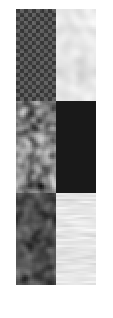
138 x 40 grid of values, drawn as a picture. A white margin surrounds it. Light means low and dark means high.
It is made of 3 by 2 panels. Panel 1,1: high, checkered. Panel 1,2: very low, blotchy, faint in contrast. Panel 2,1: middling, blotchy, strong in contrast. Panel 2,2: very high, flat. Panel 3,1: high, blotchy. Panel 3,2: very low, streaked across, faint in contrast.
